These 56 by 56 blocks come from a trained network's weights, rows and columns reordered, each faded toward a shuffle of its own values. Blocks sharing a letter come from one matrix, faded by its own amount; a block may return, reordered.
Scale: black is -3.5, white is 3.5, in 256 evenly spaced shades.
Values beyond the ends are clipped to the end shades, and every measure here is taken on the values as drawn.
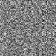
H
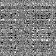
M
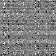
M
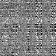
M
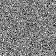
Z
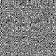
H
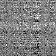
M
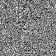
Z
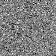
Z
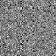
H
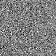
Z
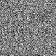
H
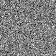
Z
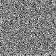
Z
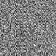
H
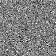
Z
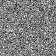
Z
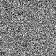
Z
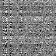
M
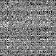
M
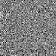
H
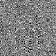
H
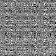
M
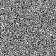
Z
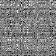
M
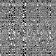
M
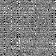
M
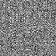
H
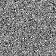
Z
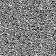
Z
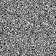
Z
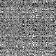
M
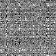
M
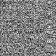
H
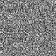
H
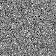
Z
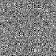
H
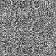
H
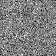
Z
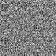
H
